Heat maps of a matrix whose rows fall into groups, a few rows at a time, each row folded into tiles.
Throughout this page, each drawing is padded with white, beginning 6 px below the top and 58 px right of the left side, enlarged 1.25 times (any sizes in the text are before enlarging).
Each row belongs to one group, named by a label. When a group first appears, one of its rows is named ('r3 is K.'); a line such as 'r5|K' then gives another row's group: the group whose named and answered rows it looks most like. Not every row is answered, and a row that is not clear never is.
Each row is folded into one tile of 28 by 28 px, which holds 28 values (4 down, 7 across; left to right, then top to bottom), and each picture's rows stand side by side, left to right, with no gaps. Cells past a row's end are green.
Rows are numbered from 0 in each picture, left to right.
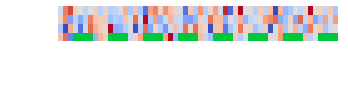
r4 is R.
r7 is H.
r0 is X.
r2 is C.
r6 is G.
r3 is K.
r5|H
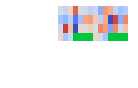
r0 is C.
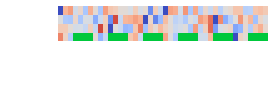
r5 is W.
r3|X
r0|X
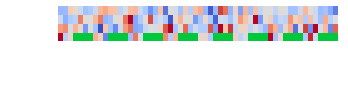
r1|X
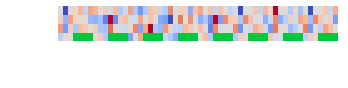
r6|H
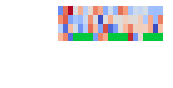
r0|X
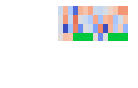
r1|R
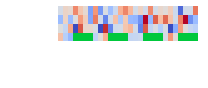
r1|G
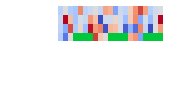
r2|X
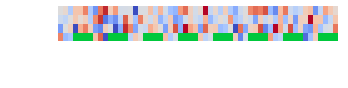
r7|W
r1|X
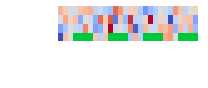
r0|W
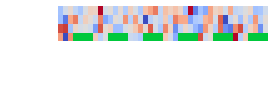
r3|R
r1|H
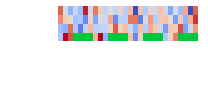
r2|G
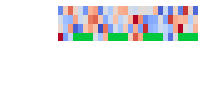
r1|G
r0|X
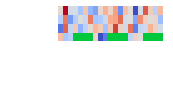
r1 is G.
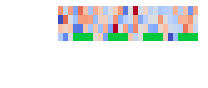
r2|H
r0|C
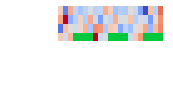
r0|G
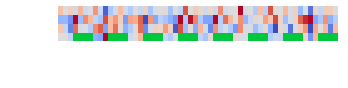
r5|H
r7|G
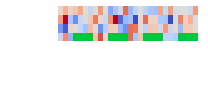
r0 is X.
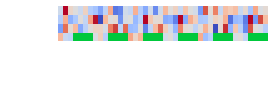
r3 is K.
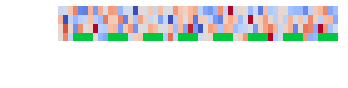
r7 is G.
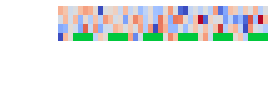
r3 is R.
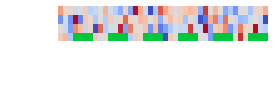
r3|W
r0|K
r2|R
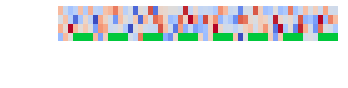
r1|C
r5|C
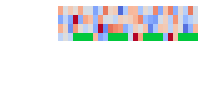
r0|K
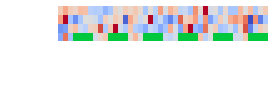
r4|H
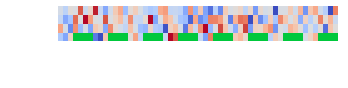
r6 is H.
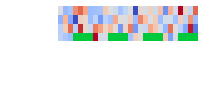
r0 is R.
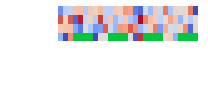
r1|W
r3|R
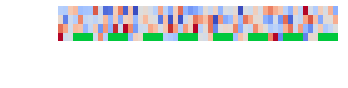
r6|K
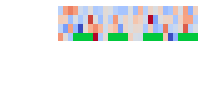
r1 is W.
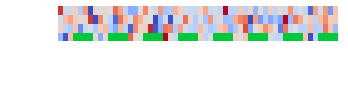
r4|R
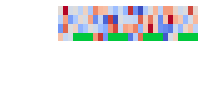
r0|H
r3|W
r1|K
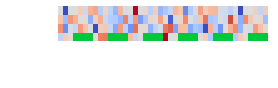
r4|X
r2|H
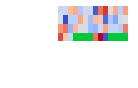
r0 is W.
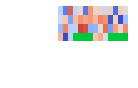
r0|G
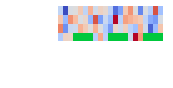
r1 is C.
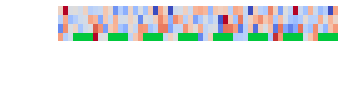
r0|H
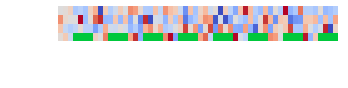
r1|G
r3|K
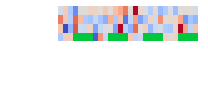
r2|H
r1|W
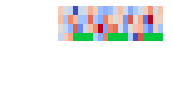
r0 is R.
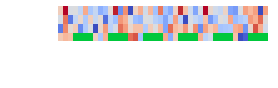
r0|H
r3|C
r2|X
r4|H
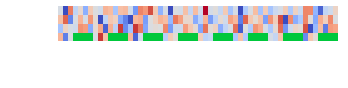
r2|C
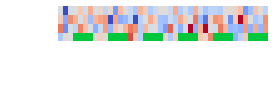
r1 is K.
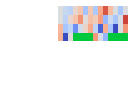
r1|X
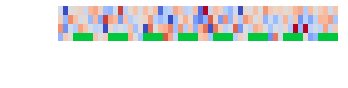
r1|R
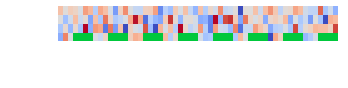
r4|K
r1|R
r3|G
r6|W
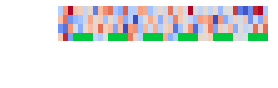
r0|X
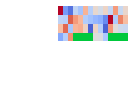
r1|K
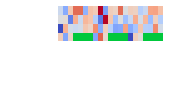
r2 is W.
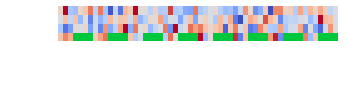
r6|X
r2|H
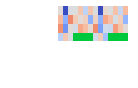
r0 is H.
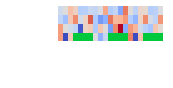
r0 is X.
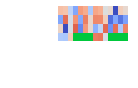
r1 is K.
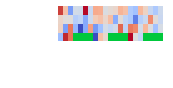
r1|W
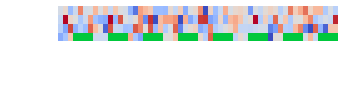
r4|G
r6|W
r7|X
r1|K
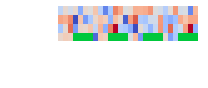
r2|X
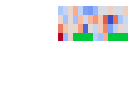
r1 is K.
